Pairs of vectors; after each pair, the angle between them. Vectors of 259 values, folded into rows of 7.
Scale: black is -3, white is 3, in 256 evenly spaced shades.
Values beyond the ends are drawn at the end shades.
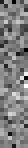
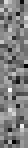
orthogonal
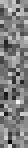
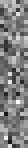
nearly parallel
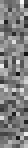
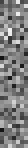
orthogonal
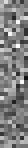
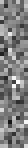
orthogonal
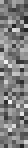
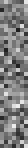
orthogonal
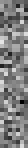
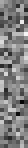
nearly parallel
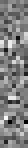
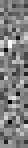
nearly parallel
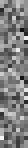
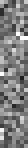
partly aligned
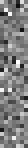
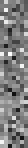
orthogonal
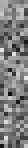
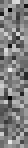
partly opposed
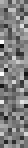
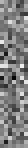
partly aligned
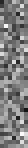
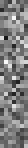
orthogonal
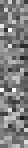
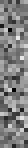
nearly opposite
